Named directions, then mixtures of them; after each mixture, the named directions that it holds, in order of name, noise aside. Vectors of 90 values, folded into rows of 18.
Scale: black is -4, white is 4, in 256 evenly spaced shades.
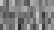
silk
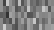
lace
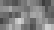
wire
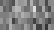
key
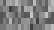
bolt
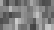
silk, wire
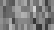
key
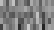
silk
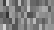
lace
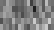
key, silk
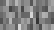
bolt, silk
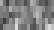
silk, wire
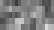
wire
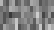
silk, wire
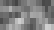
wire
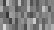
lace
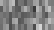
key, silk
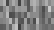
lace, silk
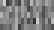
bolt, lace, silk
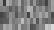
bolt, lace, wire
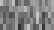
silk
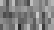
silk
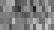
key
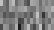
silk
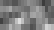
wire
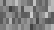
bolt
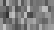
lace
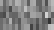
bolt, key, silk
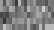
lace, silk, wire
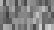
lace, silk, wire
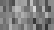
key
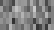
key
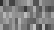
bolt, key, silk
